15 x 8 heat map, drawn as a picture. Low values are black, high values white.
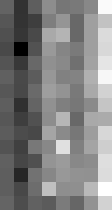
The ninth with the lowest average is the top left. There is an overall slope up to the right. Upright stripes repeat 2 times across the table.
